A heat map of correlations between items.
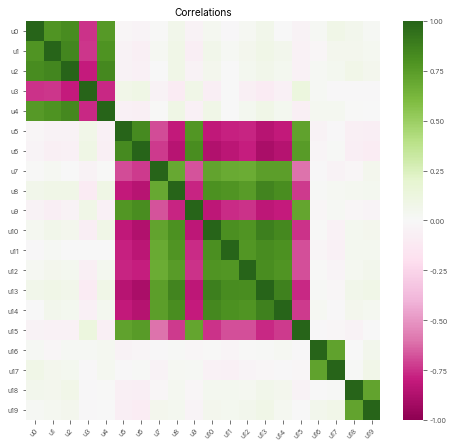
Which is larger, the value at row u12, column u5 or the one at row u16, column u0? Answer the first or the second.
the second
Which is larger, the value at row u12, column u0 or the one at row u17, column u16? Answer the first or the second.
the second
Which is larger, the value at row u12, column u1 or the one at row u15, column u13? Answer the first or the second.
the first
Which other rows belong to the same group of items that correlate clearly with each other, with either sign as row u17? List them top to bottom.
u16
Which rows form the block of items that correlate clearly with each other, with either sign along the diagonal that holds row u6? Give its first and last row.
u5 to u15
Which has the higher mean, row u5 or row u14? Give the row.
u14
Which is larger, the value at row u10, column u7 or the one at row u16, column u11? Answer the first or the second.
the first
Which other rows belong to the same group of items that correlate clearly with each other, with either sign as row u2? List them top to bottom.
u0, u1, u3, u4
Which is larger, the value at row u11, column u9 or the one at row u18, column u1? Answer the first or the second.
the second
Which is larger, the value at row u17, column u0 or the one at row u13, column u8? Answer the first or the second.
the second
